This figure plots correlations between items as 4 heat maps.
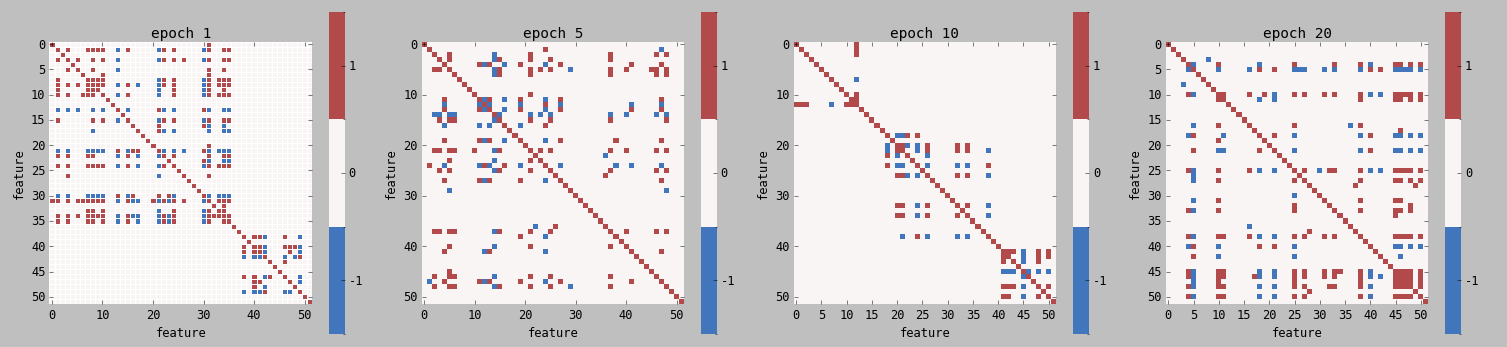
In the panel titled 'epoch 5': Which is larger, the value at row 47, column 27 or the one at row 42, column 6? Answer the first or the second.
the first
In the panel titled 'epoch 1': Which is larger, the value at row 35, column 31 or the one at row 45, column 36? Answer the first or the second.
the first
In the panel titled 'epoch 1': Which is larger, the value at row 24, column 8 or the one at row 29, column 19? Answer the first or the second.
the first
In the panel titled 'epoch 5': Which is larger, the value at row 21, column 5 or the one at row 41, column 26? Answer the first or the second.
the first
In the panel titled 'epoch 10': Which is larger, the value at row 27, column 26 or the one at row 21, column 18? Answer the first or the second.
the first
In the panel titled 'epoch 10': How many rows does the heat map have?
52
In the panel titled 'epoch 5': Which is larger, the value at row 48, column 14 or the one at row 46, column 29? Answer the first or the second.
the second
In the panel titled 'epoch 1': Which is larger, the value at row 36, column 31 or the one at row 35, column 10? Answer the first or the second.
the second
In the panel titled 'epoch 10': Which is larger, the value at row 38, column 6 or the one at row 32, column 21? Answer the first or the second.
the second
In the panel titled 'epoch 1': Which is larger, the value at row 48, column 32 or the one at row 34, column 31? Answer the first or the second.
the second
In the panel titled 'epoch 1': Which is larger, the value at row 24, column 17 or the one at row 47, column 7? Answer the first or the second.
the second
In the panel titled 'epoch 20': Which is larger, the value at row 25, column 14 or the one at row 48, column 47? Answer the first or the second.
the second
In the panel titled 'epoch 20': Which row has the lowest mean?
5
